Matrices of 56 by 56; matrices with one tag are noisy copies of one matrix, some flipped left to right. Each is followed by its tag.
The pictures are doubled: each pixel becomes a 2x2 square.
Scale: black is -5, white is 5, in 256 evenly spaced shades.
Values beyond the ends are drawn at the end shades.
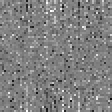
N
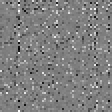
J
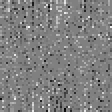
N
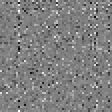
J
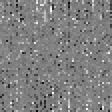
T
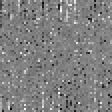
T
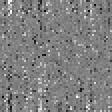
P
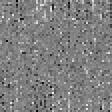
T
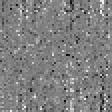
P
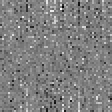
N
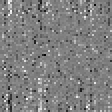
P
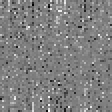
N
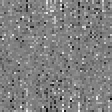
N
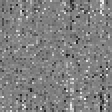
P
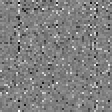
J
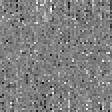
T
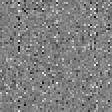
J
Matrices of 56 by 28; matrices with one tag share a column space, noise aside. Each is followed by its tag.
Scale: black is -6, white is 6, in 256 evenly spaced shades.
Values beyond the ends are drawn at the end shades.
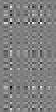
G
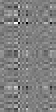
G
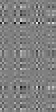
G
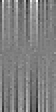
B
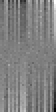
B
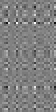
G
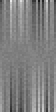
B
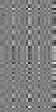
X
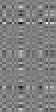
G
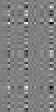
G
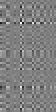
G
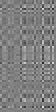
X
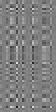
X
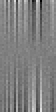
B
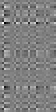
G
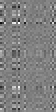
G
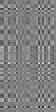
X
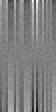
B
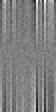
B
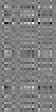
G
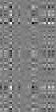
G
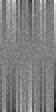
B
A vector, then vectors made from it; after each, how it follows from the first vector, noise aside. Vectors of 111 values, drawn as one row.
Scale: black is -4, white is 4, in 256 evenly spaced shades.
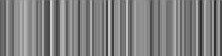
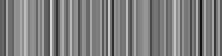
copied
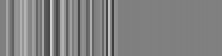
partly zeroed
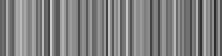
copied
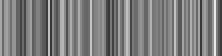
sign-scrambled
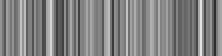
sign-scrambled
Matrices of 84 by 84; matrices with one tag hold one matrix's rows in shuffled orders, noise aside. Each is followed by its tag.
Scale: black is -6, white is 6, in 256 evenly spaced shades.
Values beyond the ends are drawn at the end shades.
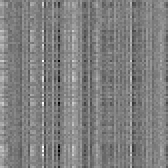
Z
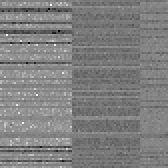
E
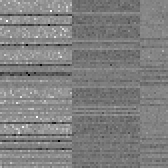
E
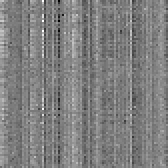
Z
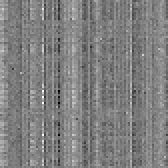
Z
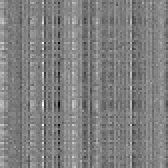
Z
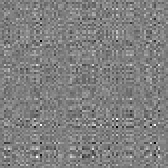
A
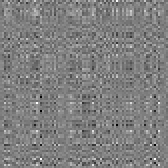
A
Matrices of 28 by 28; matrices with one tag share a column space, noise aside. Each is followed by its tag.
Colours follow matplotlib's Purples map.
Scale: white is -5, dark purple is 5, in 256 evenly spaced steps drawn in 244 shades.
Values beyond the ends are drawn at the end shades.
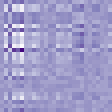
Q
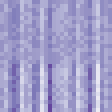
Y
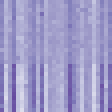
Y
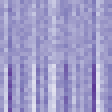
Y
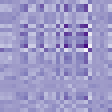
Q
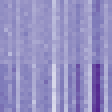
Y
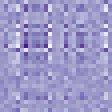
Q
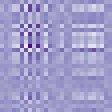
Q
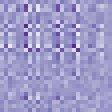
Q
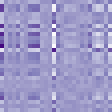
Q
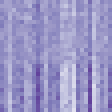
Y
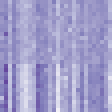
Y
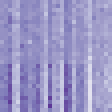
Y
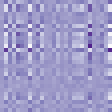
Q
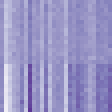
Y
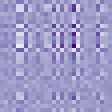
Q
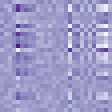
Q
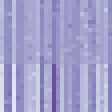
Y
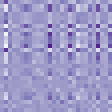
Q
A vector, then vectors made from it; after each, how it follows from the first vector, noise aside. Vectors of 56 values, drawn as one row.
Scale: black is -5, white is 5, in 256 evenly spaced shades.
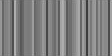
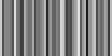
scaled up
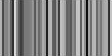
scaled up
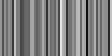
scaled up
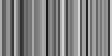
scaled up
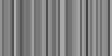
copied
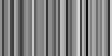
scaled up
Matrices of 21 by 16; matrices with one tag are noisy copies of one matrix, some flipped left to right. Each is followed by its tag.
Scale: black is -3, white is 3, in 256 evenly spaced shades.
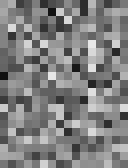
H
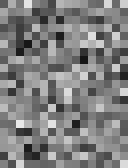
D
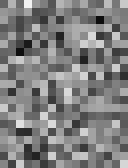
D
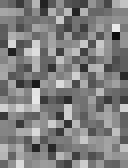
H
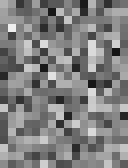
H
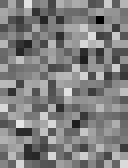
D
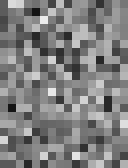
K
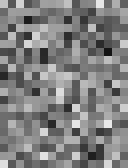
D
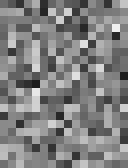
H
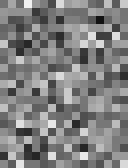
D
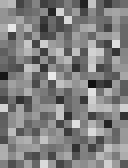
H
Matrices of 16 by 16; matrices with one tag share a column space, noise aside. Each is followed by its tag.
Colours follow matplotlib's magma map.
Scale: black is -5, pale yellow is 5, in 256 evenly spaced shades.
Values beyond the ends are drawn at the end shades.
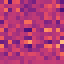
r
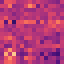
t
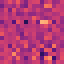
t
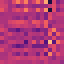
r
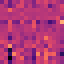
t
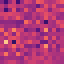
r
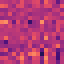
t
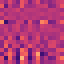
t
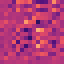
r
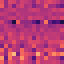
t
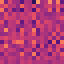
r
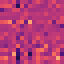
t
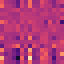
t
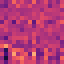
t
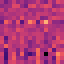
t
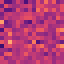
r
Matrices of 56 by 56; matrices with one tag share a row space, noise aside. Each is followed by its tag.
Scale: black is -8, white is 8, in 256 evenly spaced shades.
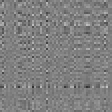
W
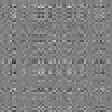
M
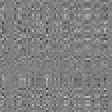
W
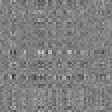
M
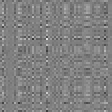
W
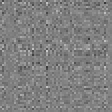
W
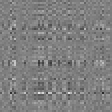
M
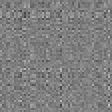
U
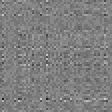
W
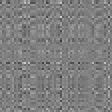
U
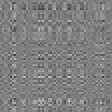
M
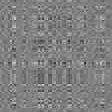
M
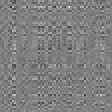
M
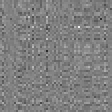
W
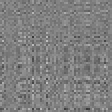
W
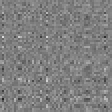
W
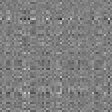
U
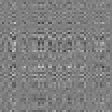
M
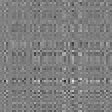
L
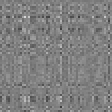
U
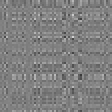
L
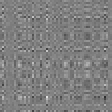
W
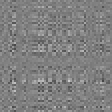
M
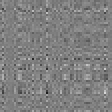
W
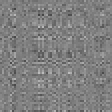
M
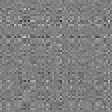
U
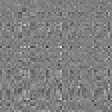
U
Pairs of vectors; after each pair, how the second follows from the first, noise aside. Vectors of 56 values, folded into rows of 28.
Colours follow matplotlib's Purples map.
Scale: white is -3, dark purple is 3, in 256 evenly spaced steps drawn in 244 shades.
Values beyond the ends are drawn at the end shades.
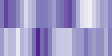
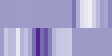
partly zeroed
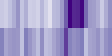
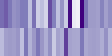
sign-scrambled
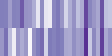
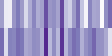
wrapped around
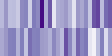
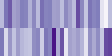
wrapped around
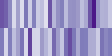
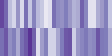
sign-scrambled
